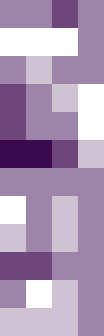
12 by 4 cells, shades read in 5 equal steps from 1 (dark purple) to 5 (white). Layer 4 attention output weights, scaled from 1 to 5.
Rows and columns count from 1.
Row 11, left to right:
3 5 4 3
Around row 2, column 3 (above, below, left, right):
2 3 5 3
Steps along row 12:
same same down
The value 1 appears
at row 6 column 1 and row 6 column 2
